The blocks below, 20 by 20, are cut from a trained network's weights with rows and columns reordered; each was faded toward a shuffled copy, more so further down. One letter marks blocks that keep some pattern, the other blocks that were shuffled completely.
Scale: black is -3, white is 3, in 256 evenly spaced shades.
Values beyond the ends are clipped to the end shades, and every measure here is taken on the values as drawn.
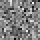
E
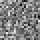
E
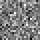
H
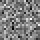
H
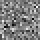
H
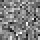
H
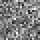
H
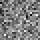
E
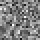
H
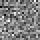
E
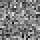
E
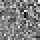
H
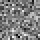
E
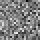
H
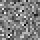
E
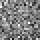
E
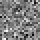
E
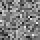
E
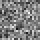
H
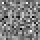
H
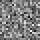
E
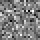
H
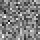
E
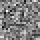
E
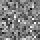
E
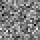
E
